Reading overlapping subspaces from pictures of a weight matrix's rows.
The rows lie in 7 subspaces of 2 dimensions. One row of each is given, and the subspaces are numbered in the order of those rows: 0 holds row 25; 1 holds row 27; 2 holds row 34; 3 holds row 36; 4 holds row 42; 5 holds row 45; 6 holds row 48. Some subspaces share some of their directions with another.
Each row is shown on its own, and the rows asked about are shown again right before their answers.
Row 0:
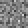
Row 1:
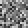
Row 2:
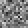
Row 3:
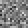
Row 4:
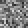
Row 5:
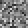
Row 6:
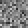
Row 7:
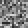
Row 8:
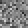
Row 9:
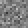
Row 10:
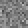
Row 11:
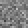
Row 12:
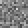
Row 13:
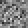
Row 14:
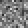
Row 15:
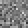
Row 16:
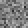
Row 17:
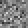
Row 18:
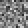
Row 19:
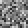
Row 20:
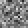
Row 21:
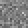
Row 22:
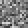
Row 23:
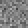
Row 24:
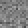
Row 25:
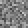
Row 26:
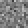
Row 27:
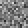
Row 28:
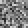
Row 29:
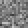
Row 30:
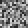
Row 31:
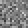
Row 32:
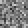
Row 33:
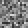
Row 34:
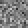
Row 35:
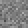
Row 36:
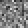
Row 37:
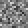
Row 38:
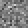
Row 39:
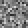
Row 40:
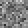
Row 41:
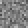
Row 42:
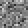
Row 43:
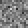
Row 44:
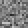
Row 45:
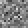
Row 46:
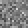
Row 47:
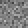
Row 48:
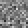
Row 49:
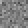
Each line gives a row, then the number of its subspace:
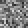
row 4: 0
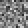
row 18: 3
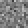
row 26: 3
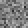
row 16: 0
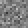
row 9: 5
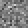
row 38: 4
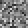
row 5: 4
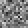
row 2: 5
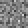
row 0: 3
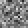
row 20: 5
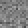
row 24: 6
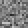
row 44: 2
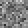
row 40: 4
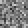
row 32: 0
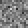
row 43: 3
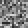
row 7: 2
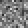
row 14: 3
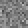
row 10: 5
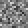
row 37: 1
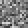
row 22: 2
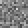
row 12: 1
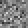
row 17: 5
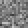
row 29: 2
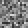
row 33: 2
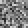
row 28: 0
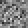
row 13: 5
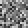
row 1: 4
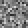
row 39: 2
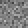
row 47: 1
